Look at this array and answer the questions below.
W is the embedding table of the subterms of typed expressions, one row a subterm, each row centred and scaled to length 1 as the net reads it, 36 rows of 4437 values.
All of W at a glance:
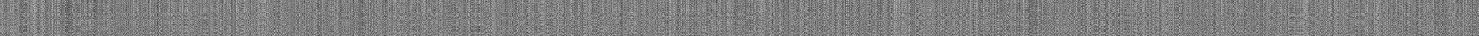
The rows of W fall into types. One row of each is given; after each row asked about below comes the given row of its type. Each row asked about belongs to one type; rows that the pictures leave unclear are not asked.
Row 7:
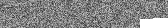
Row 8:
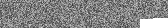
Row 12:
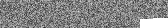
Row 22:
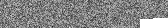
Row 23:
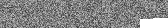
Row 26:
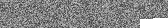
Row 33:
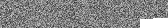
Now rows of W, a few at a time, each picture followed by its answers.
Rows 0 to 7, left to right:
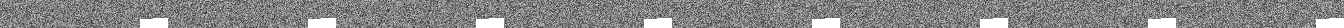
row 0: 26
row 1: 12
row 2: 23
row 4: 26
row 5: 8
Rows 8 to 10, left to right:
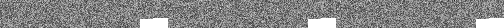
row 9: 7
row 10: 7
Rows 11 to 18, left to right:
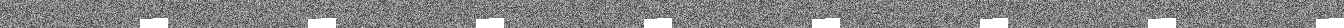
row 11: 26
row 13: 23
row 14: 23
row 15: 22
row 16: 26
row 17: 12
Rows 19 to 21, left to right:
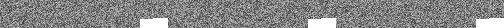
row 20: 22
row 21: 23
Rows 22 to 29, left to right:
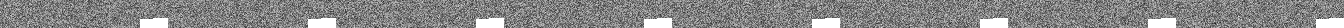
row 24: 33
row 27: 8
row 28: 22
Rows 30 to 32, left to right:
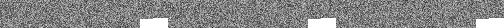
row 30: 8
